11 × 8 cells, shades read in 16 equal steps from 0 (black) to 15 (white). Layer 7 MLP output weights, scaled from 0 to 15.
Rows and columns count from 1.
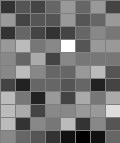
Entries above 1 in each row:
8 8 8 8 8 8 8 8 8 8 5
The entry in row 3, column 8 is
7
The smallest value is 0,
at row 11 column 6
